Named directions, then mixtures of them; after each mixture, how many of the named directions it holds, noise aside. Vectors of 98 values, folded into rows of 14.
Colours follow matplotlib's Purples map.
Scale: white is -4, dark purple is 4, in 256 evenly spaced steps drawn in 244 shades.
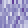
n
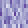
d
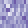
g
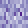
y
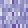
three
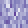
two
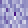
two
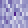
two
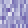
two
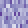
two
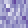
one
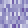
two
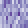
one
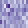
two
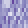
three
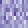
three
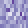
three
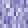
two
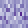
two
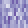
three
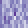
three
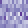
two
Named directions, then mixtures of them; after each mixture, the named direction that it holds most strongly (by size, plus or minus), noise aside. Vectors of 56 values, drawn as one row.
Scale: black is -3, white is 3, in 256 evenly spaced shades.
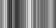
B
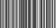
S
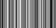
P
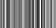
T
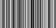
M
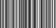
S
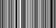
P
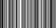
P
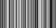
P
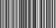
S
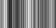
B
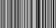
S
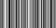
P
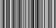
M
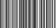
S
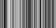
B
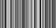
T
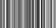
T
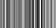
T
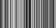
M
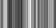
B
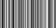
M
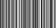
P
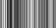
B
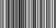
S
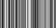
P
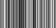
S
